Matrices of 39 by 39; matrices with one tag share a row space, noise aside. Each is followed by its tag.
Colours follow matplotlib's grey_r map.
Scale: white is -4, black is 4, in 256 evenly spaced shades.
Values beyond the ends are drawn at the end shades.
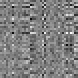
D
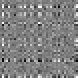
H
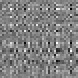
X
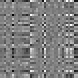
D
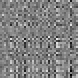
X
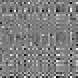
X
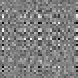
H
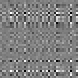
X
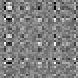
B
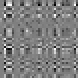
B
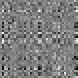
H
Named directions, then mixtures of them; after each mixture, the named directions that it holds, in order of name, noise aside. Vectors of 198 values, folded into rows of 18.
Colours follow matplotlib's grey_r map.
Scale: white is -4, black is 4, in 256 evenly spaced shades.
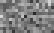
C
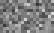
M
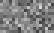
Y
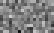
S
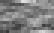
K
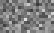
M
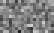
S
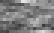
K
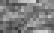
K, S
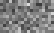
M, Y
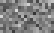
C, M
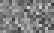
Y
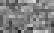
K, S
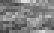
K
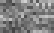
C, K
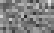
C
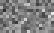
M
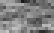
K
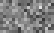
Y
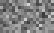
M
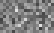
M, Y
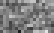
K, S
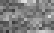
K, M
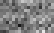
K, Y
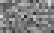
C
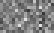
M, Y
